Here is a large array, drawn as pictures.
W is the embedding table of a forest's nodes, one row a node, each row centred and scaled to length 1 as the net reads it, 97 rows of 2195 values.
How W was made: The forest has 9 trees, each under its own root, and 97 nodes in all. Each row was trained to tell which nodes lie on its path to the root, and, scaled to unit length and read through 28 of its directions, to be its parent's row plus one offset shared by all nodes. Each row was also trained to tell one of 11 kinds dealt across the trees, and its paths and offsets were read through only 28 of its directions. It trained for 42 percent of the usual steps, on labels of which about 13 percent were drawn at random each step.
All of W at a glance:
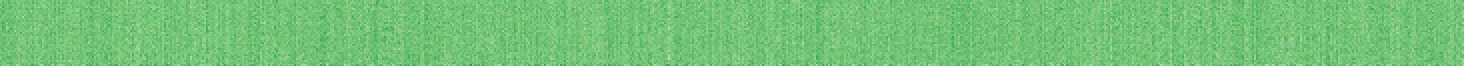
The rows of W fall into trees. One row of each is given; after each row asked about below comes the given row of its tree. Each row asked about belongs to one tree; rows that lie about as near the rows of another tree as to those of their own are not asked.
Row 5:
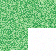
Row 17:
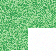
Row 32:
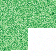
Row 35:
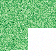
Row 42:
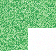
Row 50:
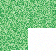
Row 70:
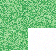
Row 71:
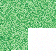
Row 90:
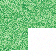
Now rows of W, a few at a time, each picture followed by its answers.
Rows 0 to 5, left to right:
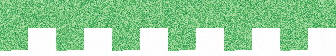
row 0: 5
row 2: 50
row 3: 50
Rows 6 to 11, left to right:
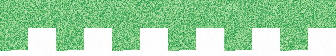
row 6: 90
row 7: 42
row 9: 42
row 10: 71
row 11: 42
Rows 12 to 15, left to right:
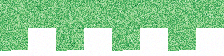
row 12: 35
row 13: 50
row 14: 50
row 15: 35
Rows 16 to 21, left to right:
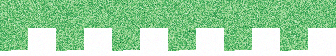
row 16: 90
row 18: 42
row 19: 17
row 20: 35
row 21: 17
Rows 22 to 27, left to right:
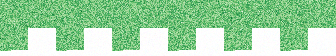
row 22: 90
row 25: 50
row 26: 90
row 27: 90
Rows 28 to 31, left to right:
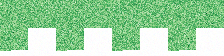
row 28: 71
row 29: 42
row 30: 50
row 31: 71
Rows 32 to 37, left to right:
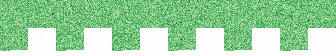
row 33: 90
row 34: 42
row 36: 90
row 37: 71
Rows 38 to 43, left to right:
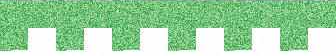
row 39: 17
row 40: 42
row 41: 42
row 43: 42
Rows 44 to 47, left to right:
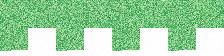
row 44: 35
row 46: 90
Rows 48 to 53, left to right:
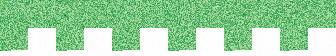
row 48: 35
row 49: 71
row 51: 32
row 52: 17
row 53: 5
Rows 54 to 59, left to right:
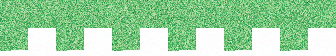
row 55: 42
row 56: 32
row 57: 35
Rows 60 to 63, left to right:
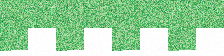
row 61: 32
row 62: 70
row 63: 35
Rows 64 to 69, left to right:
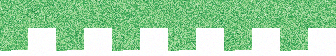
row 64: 32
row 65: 32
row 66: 90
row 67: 71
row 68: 35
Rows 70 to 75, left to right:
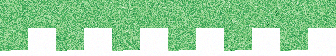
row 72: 42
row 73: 70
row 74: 90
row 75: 32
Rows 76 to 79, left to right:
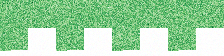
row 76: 35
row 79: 50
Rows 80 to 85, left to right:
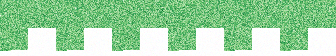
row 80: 90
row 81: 71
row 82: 42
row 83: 17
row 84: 71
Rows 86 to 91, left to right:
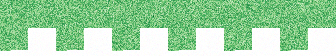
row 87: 35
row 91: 35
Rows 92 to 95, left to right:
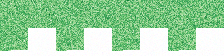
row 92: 90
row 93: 17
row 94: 35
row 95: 70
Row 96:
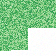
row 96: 5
